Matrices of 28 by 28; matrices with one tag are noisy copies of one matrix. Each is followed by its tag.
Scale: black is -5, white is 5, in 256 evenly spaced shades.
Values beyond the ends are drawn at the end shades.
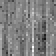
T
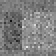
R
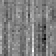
T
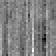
T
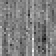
T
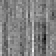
T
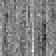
T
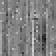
T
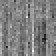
T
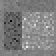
R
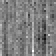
T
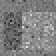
R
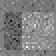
R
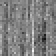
T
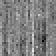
T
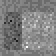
R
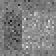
R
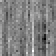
T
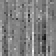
T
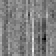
T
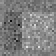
R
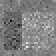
R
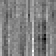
T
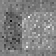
R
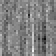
T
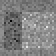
R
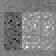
R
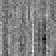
T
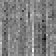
T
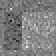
R
